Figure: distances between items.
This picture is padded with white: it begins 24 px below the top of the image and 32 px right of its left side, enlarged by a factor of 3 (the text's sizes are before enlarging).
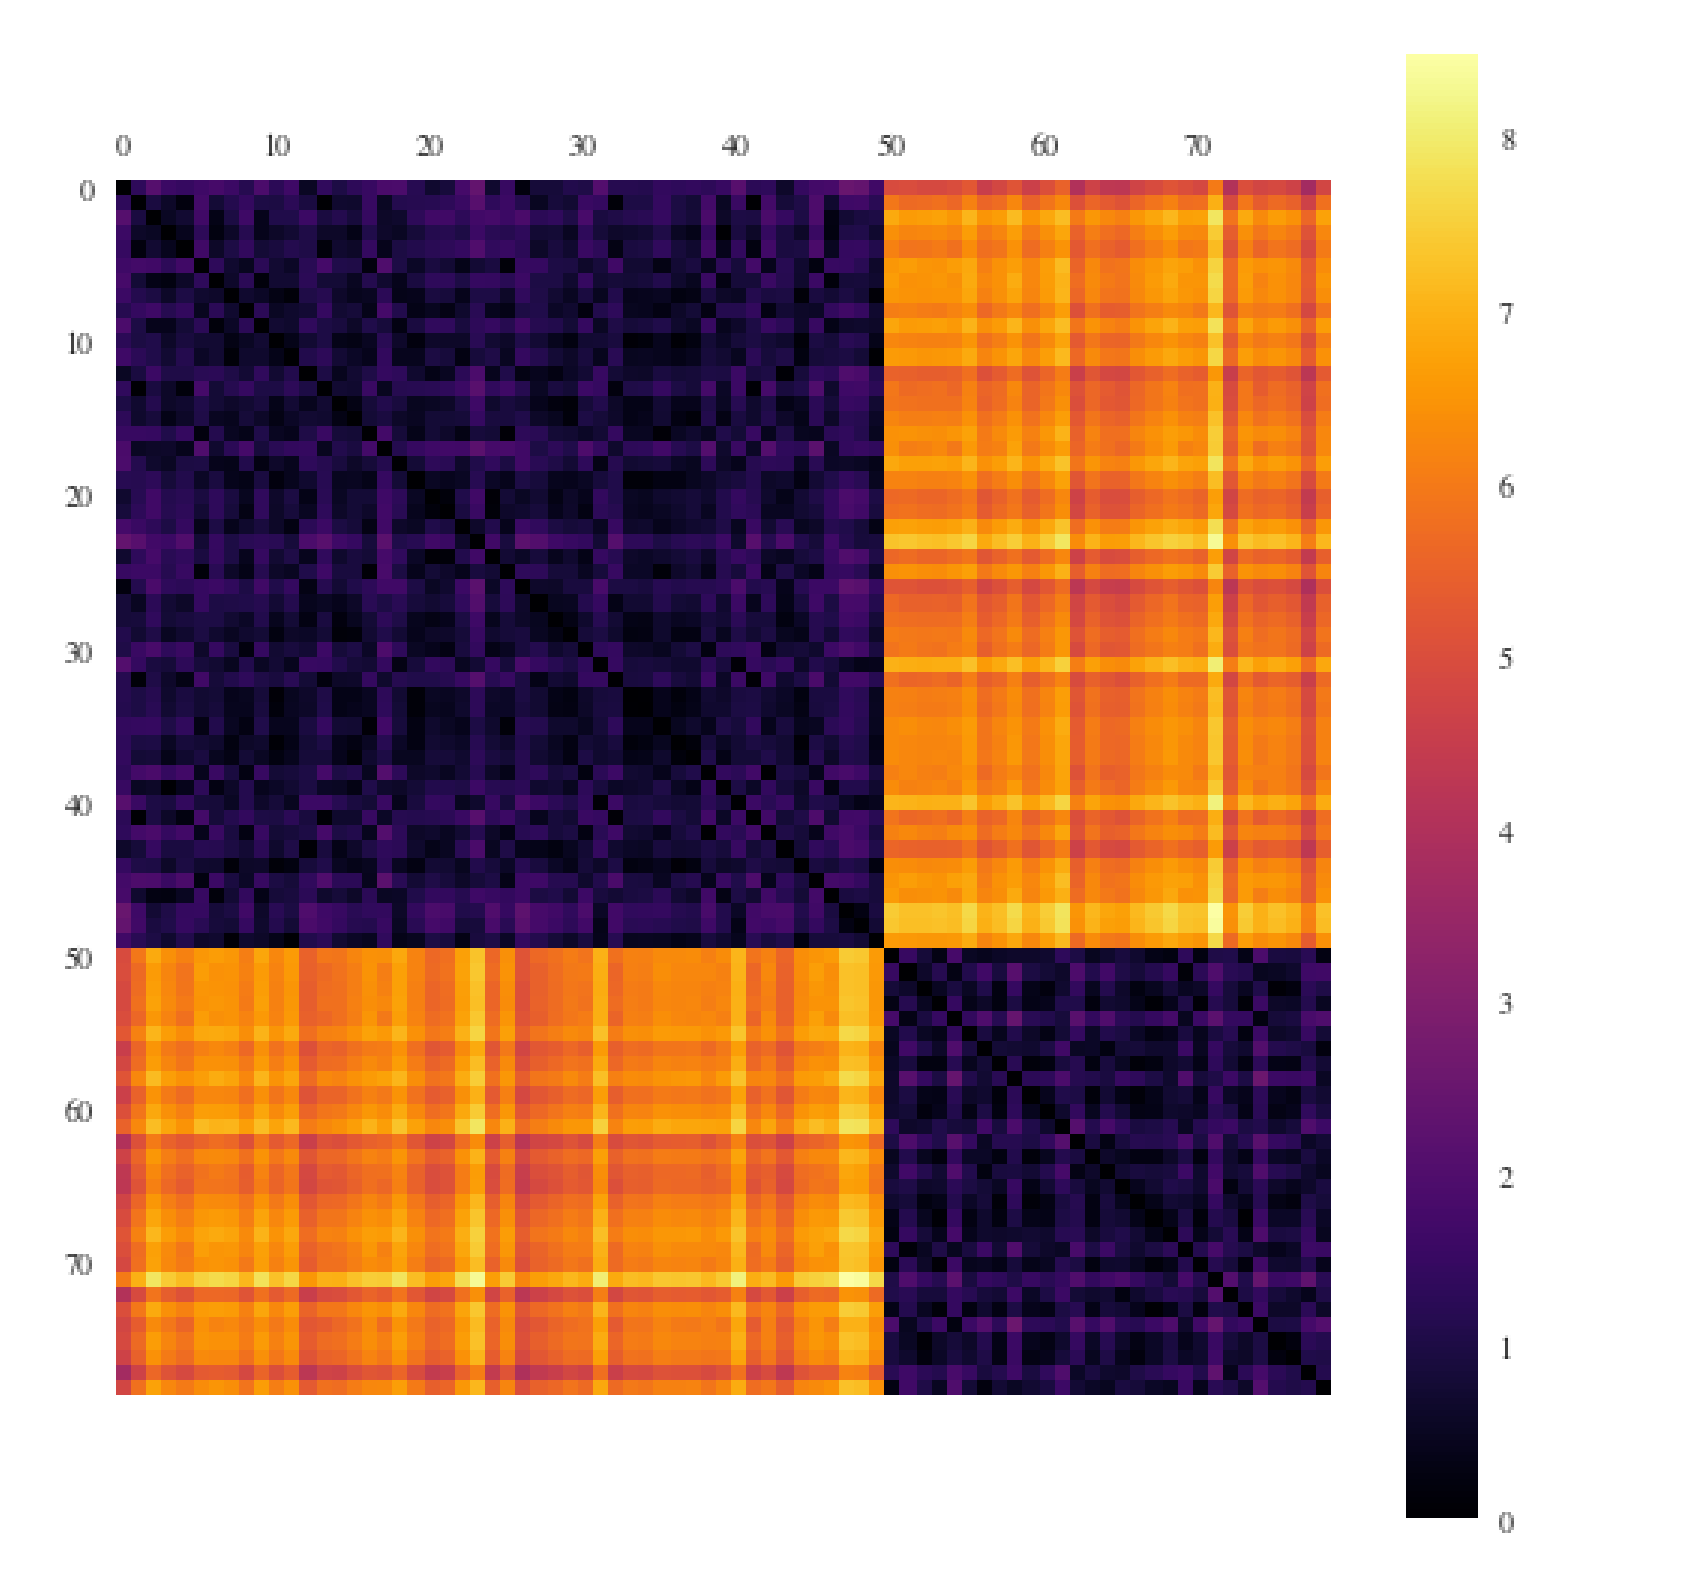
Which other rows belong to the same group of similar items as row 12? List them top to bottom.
0, 1, 2, 3, 4, 5, 6, 7, 8, 9, 10, 11, 13, 14, 15, 16, 17, 18, 19, 20, 21, 22, 23, 24, 25, 26, 27, 28, 29, 30, 31, 32, 33, 34, 35, 36, 37, 38, 39, 40, 41, 42, 43, 44, 45, 46, 47, 48, 49
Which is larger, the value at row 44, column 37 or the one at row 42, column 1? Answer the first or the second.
the second
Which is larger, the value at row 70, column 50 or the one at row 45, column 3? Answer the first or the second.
the second
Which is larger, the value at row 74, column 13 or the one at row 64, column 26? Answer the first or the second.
the first
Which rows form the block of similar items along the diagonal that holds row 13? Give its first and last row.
0 to 49
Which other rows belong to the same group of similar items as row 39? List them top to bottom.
0, 1, 2, 3, 4, 5, 6, 7, 8, 9, 10, 11, 12, 13, 14, 15, 16, 17, 18, 19, 20, 21, 22, 23, 24, 25, 26, 27, 28, 29, 30, 31, 32, 33, 34, 35, 36, 37, 38, 40, 41, 42, 43, 44, 45, 46, 47, 48, 49
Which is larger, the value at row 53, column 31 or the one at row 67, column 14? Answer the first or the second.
the first
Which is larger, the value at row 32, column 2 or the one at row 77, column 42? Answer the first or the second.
the second
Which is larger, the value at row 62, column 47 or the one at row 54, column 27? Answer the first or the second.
the first
